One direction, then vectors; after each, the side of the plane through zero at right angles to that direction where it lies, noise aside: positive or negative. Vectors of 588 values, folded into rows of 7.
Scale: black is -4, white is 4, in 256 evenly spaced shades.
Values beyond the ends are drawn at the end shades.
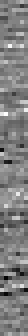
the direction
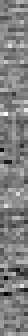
positive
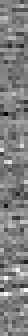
negative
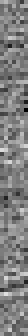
negative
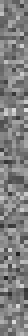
positive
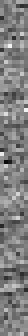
positive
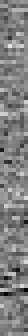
positive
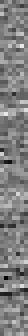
positive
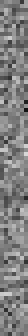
negative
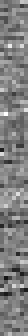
positive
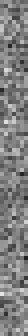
negative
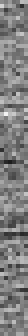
positive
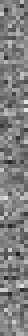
positive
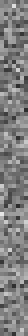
negative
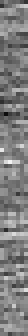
negative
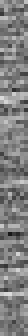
negative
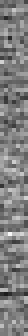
positive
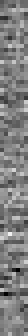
positive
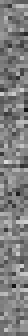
negative
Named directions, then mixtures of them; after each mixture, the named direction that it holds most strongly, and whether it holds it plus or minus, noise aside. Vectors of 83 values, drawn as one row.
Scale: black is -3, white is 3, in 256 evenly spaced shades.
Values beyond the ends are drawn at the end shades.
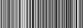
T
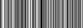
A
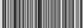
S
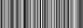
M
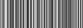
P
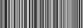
P, minus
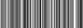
M, plus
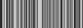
S, minus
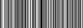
A, plus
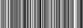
M, plus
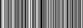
A, plus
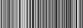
T, plus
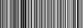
T, minus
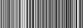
T, plus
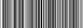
M, minus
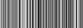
T, plus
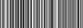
P, plus
